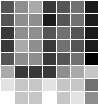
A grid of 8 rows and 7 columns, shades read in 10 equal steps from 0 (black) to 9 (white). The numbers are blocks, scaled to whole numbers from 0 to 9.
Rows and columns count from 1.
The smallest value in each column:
2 2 2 1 3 3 0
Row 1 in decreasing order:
6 5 4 3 3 2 1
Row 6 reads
6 2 2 2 5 6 7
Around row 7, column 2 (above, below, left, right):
2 7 8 7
